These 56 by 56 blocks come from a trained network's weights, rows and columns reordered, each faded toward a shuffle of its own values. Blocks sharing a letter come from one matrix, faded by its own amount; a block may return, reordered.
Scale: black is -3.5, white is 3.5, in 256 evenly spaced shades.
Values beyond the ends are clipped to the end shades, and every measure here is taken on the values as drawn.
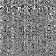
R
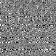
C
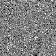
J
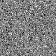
J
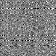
C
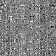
R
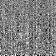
R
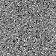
J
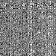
R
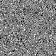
J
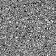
J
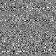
C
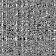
R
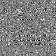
C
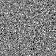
J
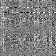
R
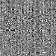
R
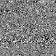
C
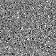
J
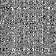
R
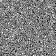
J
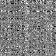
R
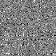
C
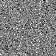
J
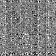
R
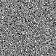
J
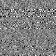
C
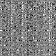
R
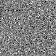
J
